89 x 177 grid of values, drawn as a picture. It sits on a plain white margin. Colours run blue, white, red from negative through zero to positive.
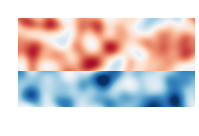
No lone cell stands out from its neighbours. Values change most from cell to cell in the centre. A horizontal seam about 60% of the way down splits the table, and the top part is higher. On average the colour sits 50% of the way up the scale.
